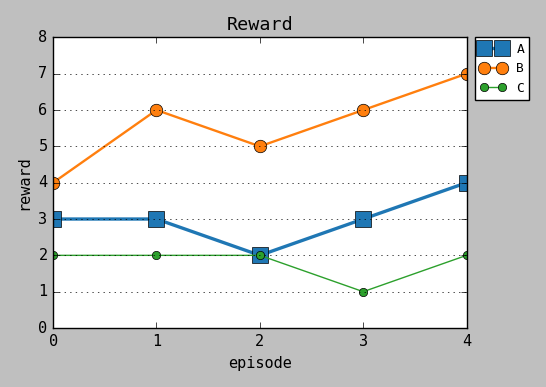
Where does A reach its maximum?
4
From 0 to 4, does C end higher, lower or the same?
the same
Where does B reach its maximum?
4
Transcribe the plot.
Title: Reward
x-axis: episode, ticks 0 1 2 3 4
y-axis: reward, ticks 0 1 2 3 4 5 6 7 8
Legend: A, B, C
Values:
A: 3 3 2 3 4
B: 4 6 5 6 7
C: 2 2 2 1 2
